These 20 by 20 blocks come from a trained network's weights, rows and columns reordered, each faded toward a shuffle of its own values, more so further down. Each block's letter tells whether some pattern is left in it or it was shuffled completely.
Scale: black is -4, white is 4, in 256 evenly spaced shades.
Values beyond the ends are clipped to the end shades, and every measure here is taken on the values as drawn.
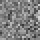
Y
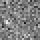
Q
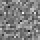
Q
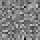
Y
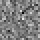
Y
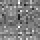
Y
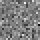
Q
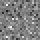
Q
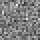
Q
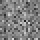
Y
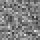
Y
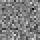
Y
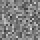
Q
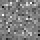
Q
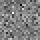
Q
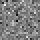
Q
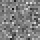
Q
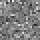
Q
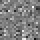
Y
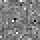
Q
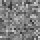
Q
